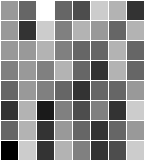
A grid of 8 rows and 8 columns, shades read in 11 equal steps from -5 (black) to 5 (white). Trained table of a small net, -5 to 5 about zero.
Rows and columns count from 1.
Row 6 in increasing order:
-4 -3 -3 -2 0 0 2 3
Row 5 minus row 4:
-1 0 0 -3 -2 2 -3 2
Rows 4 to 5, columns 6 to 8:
-3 2 -1 / -1 -1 1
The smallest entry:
-5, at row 8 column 1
